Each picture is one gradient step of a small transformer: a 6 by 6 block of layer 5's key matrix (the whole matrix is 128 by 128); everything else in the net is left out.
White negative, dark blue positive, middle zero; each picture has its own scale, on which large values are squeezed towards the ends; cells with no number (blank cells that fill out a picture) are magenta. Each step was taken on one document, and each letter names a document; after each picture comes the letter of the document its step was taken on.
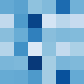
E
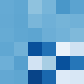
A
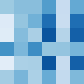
E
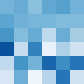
A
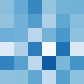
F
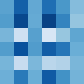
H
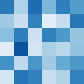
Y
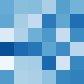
E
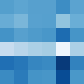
A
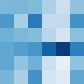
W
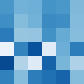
W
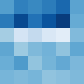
H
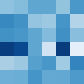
F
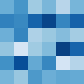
Y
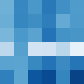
W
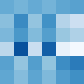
F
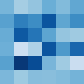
E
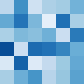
Y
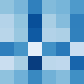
W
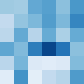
W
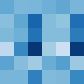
F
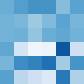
F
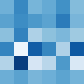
Y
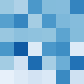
A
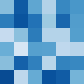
Y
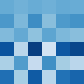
A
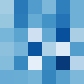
H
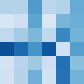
W
